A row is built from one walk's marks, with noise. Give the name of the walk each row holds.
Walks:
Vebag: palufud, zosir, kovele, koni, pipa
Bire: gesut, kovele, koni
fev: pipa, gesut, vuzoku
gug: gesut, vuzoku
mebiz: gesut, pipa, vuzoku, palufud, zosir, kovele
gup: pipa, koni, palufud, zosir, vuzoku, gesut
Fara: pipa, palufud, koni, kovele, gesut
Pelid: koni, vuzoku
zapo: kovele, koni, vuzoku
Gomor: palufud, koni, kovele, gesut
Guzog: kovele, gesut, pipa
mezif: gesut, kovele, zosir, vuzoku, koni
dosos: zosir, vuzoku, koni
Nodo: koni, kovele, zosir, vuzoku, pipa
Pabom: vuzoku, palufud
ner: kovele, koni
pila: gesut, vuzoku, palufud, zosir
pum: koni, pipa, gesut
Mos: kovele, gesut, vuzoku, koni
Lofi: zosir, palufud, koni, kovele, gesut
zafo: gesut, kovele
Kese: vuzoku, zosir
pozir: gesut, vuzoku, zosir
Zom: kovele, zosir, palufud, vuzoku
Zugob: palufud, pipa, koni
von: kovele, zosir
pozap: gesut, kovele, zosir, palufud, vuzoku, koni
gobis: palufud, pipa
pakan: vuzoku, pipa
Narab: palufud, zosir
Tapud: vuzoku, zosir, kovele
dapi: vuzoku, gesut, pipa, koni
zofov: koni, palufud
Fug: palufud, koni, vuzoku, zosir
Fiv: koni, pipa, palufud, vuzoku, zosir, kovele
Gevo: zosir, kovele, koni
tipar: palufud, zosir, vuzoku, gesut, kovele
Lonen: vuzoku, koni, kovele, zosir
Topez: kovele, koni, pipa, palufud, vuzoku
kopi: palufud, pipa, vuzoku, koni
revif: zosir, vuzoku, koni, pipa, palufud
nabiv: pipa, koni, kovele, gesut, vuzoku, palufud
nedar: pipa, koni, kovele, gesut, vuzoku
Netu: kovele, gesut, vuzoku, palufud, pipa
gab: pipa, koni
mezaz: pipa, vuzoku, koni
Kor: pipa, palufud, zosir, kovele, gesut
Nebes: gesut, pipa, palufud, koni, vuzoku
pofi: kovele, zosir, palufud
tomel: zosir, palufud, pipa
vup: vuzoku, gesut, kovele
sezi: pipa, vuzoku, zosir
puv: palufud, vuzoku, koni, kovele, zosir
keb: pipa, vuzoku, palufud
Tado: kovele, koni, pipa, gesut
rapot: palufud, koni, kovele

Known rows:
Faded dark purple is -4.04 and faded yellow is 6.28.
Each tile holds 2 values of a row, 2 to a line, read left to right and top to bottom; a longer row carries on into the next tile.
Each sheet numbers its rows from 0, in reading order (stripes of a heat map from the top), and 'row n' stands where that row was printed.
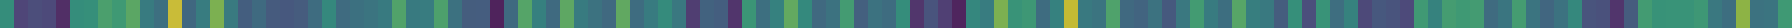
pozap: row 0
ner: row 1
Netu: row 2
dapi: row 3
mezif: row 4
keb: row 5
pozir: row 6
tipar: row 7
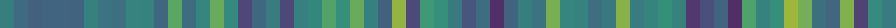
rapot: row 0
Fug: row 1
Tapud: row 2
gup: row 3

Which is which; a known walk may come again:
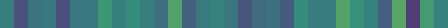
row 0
Pelid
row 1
kopi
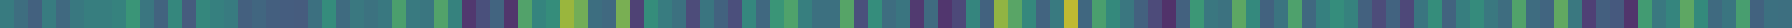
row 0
Narab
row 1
ner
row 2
gup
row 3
mezaz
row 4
Nodo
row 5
Kor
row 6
Gomor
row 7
dapi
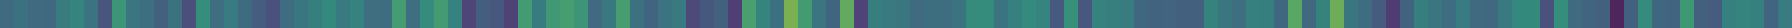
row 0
gobis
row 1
pofi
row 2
pozir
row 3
Nebes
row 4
Pabom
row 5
rapot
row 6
zafo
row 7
Guzog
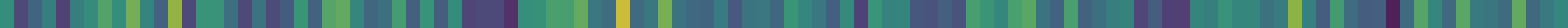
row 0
Fug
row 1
sezi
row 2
pozap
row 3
Zugob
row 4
pila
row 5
Mos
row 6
Netu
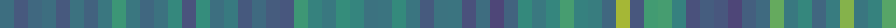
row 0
gab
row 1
gug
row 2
Topez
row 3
Gevo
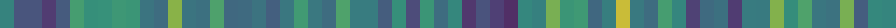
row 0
tipar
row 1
keb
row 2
mezif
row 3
dosos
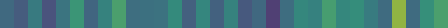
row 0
pakan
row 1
Zom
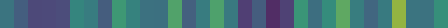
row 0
Fara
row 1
nedar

